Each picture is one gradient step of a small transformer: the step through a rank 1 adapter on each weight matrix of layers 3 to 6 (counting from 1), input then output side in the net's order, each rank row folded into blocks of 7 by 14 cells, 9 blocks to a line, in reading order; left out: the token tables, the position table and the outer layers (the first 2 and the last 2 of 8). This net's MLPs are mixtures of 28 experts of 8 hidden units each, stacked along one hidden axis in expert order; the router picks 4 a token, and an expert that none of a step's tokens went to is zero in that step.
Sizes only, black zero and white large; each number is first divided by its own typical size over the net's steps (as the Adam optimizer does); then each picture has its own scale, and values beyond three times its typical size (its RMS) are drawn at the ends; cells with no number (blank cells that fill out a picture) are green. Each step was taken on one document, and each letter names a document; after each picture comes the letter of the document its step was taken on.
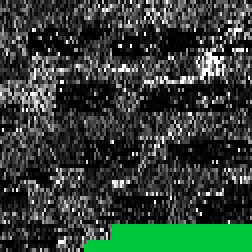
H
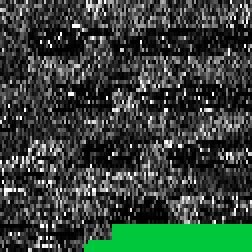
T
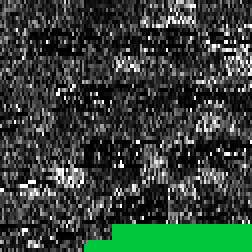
H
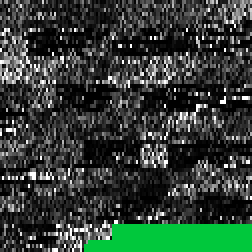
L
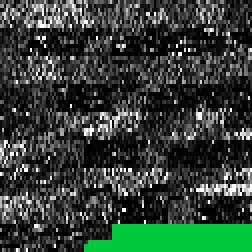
T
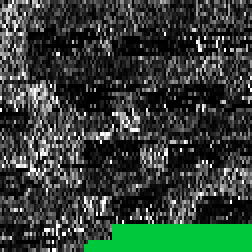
L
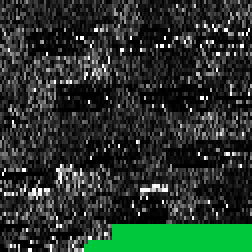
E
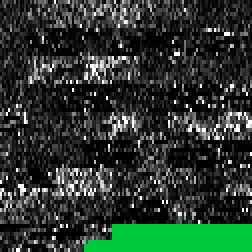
E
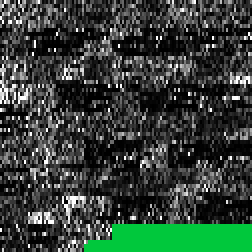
L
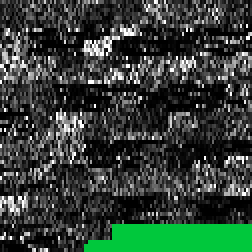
L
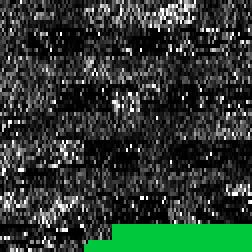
E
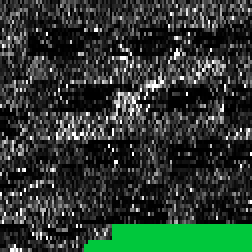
E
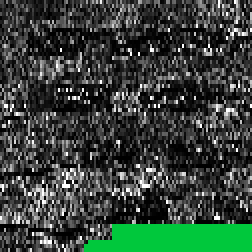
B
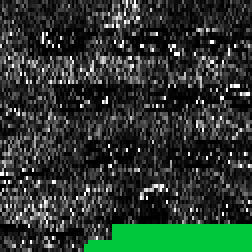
E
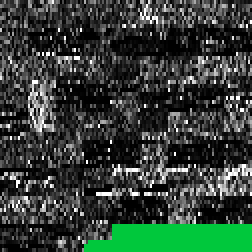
H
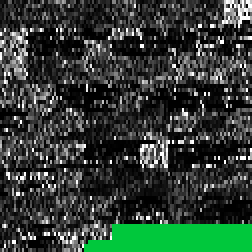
L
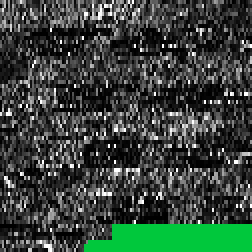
T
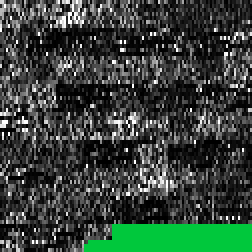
H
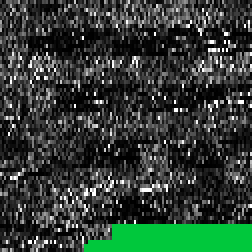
T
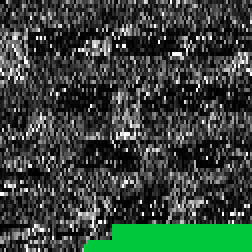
H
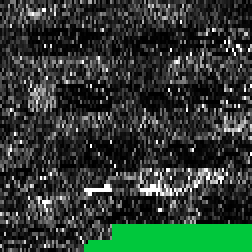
T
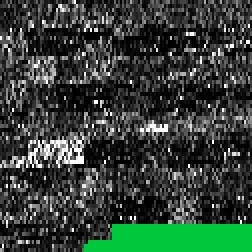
H
